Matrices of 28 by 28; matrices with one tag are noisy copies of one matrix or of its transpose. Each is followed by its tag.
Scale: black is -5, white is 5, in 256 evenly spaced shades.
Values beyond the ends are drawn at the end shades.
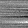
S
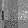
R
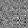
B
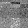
R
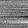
S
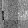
R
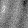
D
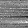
S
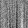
S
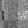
R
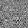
B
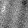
D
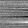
S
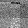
R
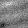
D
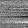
S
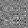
B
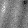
D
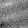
D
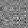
B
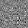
B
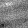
D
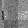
R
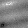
D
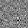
B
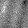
D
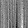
S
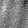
D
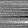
S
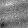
D
